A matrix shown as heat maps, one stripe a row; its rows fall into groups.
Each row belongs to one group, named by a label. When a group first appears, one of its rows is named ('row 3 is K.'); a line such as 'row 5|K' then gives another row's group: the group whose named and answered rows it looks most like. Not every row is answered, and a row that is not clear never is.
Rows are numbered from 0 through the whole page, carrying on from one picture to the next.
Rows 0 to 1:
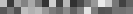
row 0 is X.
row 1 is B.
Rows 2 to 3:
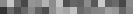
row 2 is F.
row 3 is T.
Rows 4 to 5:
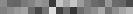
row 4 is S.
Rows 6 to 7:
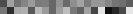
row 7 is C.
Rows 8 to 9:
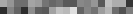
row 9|T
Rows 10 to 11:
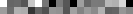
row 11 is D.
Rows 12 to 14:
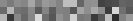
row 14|S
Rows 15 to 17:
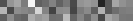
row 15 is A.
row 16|C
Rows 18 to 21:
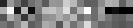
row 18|T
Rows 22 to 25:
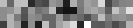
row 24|F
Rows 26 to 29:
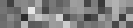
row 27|A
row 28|F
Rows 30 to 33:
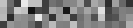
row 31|D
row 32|C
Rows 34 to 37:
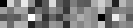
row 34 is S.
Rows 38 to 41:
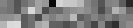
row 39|A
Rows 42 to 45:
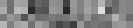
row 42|D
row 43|D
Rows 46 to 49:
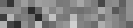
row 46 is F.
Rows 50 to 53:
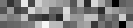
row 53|F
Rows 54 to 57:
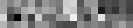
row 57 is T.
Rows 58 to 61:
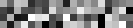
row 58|D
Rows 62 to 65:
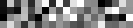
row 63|T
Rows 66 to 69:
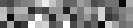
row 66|F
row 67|D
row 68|C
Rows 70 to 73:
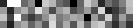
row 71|C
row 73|X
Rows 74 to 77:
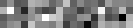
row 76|F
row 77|F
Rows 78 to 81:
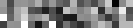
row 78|S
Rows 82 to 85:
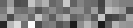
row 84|C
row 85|A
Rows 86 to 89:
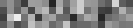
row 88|A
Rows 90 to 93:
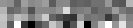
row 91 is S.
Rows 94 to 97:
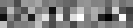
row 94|B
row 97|C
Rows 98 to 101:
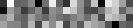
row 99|T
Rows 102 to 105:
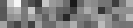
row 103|A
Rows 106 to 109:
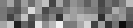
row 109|F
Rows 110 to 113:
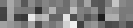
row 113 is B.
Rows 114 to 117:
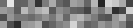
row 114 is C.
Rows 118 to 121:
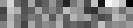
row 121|F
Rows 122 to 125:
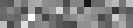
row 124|A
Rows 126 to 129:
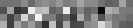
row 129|X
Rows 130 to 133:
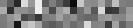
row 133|B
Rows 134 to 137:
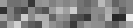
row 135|T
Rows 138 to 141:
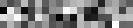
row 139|T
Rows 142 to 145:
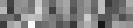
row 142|C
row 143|C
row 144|B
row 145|A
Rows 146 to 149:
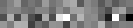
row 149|D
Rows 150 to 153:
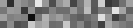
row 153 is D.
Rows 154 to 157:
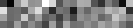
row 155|C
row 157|X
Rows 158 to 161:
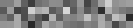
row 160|X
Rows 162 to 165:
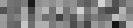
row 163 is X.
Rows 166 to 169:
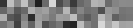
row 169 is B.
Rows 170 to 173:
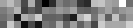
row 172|B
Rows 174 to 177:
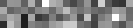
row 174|F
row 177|T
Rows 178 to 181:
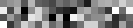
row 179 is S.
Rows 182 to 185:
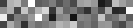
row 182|A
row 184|C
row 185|T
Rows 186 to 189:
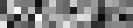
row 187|A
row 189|S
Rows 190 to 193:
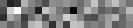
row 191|A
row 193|S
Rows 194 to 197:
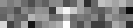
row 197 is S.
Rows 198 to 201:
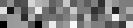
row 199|S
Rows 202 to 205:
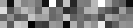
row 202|X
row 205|D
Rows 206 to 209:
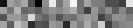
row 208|A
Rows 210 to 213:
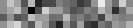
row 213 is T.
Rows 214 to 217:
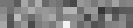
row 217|S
